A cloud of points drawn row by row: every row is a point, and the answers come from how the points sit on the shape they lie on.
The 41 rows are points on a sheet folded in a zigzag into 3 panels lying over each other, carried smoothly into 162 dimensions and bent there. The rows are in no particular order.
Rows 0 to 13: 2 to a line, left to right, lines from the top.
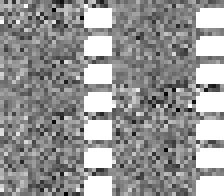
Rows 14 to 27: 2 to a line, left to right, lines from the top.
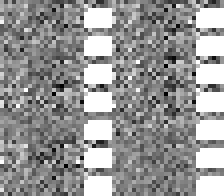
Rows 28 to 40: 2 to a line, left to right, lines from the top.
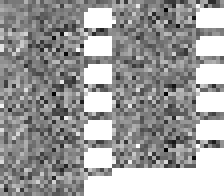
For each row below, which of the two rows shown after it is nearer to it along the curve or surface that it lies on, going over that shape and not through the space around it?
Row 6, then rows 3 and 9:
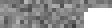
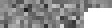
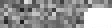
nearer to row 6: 3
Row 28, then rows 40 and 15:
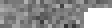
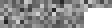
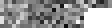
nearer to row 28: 15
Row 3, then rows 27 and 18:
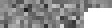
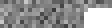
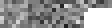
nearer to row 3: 18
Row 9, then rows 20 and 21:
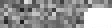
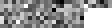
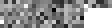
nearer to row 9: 20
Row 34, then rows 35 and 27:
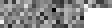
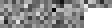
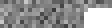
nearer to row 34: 27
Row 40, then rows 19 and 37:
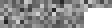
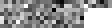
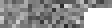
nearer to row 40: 19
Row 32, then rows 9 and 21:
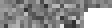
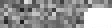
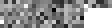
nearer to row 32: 9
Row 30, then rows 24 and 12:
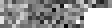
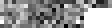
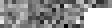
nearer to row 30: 24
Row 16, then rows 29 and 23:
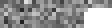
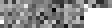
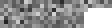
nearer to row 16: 23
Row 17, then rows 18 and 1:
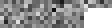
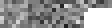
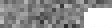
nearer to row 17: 18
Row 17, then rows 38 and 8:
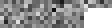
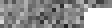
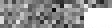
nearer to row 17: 8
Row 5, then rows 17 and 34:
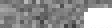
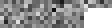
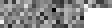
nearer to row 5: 34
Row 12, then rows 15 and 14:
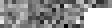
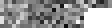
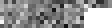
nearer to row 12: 14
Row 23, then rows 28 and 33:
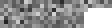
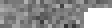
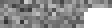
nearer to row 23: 33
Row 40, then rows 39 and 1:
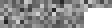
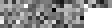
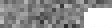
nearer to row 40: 39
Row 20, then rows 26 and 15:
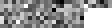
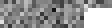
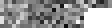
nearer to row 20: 15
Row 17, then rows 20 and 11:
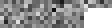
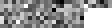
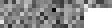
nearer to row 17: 20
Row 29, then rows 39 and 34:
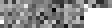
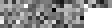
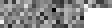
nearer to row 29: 34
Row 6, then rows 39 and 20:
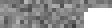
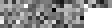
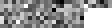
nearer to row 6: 39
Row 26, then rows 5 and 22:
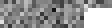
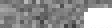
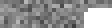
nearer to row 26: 5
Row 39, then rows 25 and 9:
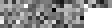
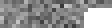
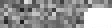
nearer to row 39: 25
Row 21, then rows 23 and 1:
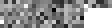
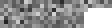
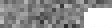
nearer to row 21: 1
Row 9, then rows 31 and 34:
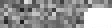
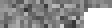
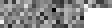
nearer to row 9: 31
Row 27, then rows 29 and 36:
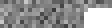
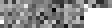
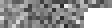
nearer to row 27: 29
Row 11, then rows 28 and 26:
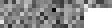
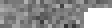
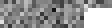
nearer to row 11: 26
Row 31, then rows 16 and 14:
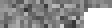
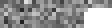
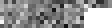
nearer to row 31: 16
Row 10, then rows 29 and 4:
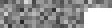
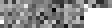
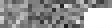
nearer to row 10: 29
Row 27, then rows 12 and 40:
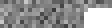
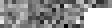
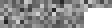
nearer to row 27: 12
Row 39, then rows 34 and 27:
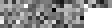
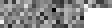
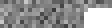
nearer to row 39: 34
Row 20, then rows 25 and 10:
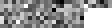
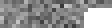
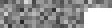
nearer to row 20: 25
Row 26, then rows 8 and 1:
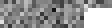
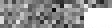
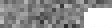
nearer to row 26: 1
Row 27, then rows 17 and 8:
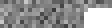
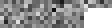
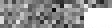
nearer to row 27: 8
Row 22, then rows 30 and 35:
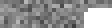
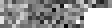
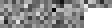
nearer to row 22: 30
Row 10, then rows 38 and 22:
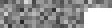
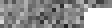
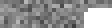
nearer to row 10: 38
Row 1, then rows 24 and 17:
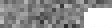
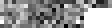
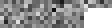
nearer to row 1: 24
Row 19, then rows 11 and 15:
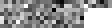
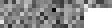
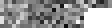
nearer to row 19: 15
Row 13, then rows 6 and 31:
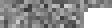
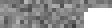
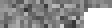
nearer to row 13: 31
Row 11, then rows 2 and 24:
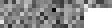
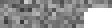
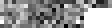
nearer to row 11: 24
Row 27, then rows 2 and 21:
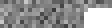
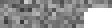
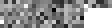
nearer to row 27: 21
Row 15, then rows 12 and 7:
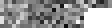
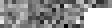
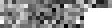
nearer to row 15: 7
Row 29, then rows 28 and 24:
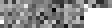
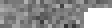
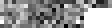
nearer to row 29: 24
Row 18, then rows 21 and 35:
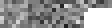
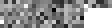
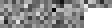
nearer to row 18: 21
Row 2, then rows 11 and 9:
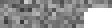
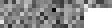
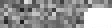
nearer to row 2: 9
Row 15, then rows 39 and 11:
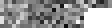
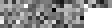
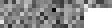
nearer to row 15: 39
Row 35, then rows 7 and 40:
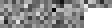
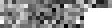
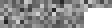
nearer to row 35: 40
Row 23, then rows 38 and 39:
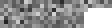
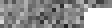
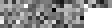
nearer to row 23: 39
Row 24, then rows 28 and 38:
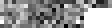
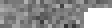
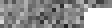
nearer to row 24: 38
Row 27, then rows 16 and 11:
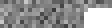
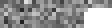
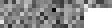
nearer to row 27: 11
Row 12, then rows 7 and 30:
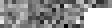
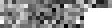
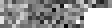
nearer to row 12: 7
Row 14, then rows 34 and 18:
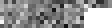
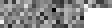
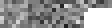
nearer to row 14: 34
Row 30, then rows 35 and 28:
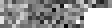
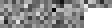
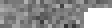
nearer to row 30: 28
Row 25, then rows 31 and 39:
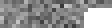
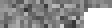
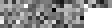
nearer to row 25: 31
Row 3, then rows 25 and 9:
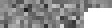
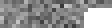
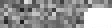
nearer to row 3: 25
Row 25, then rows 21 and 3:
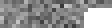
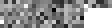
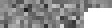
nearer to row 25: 3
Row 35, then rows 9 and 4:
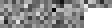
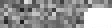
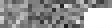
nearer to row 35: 9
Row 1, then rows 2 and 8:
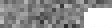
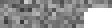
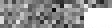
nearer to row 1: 8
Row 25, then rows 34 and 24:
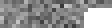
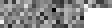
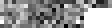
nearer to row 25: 24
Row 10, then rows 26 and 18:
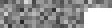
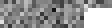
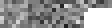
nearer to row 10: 26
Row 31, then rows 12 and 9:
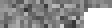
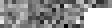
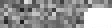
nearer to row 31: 9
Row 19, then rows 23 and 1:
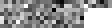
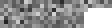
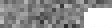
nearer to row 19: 23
